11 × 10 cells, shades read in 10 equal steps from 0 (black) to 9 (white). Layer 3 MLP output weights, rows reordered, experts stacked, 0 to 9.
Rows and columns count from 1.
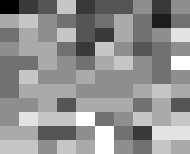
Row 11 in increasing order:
4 5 5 6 6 7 7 7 7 9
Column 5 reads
2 3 3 2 4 6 5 6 9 5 6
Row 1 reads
0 2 3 7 2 3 3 5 2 5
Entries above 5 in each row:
1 3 4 3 4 2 6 5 7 5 7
